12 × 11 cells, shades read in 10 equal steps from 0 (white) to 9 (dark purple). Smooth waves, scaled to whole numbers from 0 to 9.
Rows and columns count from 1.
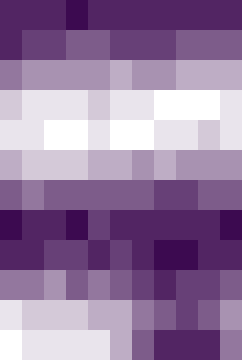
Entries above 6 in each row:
11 6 0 0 0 0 2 11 11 4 1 3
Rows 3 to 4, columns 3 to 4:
4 4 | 1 1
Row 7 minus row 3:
1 1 2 2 2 3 2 3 4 3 3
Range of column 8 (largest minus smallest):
9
